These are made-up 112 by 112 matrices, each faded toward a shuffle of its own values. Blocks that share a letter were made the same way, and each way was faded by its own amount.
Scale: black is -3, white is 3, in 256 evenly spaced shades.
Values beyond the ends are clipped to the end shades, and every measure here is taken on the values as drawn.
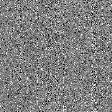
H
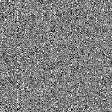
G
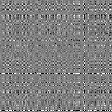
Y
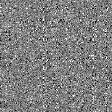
G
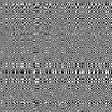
Y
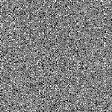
G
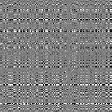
Y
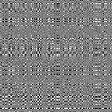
Y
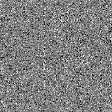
G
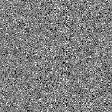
G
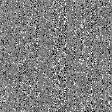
H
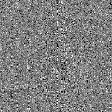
G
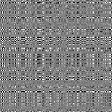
Y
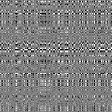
Y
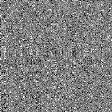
G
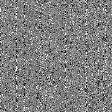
H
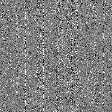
H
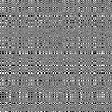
Y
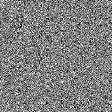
G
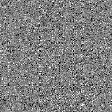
G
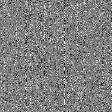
H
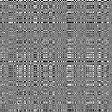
Y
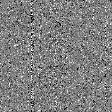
H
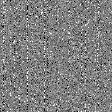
H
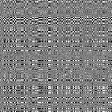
Y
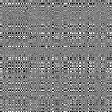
Y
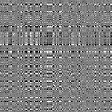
Y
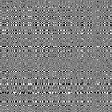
Y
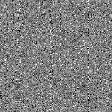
G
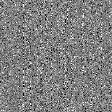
H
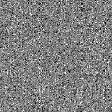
G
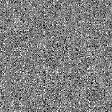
G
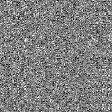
G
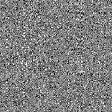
G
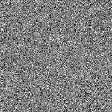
G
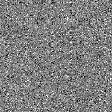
G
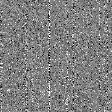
H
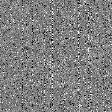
H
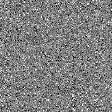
G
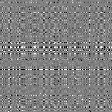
Y
